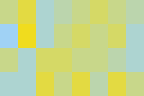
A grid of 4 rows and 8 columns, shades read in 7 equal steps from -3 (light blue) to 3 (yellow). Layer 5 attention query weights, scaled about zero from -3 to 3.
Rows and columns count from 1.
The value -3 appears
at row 2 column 1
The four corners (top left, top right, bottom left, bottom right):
0 -1 -2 0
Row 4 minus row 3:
-2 0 1 -1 2 -1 3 2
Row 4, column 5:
2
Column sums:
-5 1 -1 0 3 0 2 -5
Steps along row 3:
down up same down same down down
